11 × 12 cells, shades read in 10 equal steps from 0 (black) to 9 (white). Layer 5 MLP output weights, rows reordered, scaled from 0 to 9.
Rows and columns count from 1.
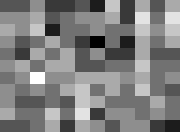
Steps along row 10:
down same up down up down up same down up down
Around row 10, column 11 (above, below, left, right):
6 2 4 4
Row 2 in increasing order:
2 3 4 4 5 5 5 5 6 6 8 8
